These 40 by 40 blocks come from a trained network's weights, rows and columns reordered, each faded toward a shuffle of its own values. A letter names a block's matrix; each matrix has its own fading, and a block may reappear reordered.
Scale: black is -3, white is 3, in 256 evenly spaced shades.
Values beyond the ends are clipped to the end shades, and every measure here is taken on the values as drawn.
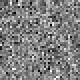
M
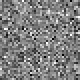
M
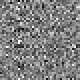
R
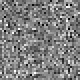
M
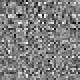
R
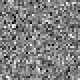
M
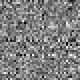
R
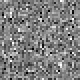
M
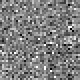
M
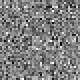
R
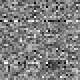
R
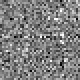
R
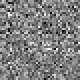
R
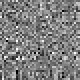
R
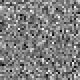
M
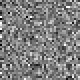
R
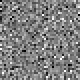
M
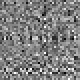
R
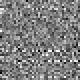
R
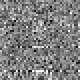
R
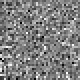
M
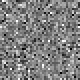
M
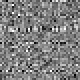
R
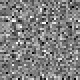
M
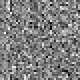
M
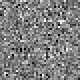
M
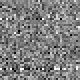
R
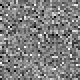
M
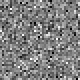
M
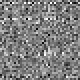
R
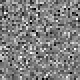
M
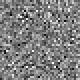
M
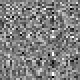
R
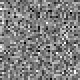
M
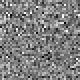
M
